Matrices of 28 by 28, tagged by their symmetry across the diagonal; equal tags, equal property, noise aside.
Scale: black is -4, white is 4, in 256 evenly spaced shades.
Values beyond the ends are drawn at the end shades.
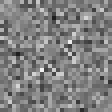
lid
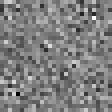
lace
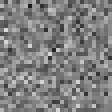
lace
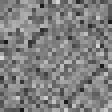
lid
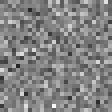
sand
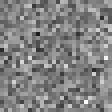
sand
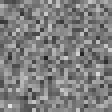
sand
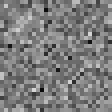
lid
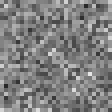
lid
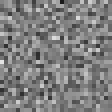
lace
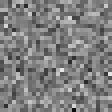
lace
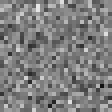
sand
